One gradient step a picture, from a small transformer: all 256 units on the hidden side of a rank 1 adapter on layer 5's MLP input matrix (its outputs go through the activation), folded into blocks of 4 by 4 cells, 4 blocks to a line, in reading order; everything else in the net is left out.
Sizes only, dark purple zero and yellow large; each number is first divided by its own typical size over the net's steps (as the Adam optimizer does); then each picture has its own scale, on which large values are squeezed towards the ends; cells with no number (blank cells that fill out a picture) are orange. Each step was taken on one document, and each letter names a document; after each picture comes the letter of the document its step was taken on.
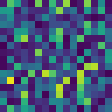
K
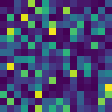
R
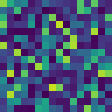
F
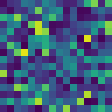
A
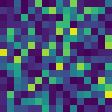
R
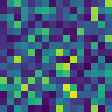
A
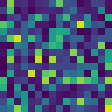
K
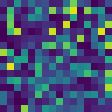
R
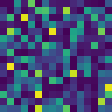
R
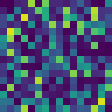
R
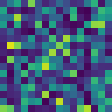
A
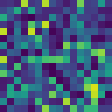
F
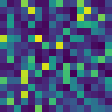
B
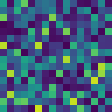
F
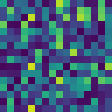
K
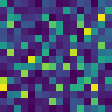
B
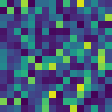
F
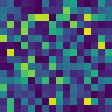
K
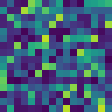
A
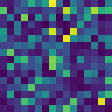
R
